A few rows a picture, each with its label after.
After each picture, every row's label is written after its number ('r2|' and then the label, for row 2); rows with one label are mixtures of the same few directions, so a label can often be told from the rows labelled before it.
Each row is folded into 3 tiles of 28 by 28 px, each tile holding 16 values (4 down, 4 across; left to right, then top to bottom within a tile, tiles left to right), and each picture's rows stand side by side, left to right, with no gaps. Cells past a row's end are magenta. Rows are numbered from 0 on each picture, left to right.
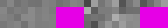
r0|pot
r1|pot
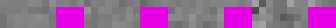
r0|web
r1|pot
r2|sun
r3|pot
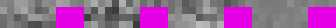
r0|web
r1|sun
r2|web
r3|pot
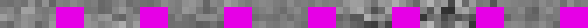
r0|sun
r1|web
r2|web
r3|sun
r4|web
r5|sun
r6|sun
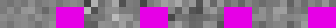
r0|sun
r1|pot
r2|sun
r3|sun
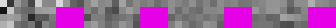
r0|pot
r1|sun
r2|sun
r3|web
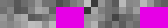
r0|web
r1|pot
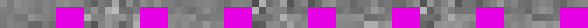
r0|web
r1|sun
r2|web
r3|pot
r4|web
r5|pot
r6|web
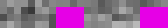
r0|sun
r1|web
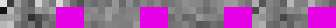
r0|pot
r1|sun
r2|web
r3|pot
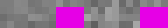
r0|web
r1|sun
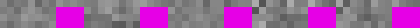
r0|sun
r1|web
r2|pot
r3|pot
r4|pot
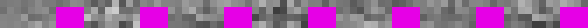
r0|web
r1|sun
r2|web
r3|sun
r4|web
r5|sun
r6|web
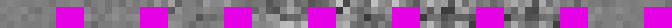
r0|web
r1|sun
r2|pot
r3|web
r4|pot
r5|sun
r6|sun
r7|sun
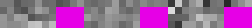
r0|web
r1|sun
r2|pot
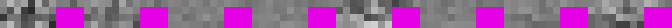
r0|sun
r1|sun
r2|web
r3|web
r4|web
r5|web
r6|web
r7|web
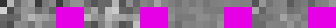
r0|pot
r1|sun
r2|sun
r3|pot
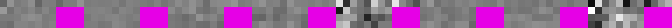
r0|pot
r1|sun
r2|web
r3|sun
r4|pot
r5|sun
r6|web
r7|pot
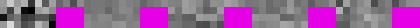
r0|sun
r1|web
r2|web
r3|web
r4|pot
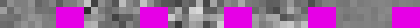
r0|pot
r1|pot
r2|sun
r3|web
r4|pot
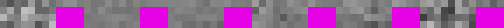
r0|sun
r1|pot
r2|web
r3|pot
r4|web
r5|sun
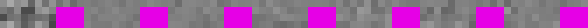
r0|sun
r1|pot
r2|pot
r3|web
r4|sun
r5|sun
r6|pot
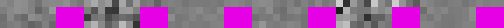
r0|web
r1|sun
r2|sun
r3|sun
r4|pot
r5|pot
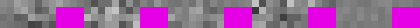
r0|web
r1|sun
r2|sun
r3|pot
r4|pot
